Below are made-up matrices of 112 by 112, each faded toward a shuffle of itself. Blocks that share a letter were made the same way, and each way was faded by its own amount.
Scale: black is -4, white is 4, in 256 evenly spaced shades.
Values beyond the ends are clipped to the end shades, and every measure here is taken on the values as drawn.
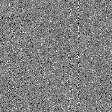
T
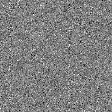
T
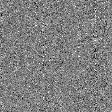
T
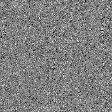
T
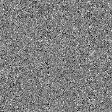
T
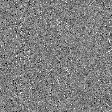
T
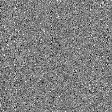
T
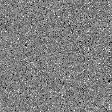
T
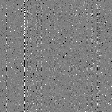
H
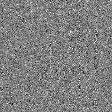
T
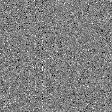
T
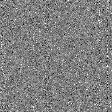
T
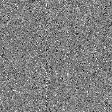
T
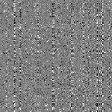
H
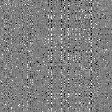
H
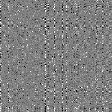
H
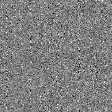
T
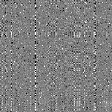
H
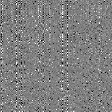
H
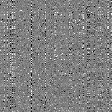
H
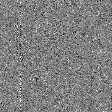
T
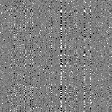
H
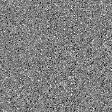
T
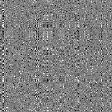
H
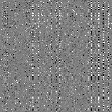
H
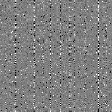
H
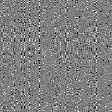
H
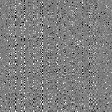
H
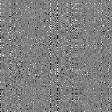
H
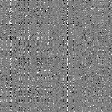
H
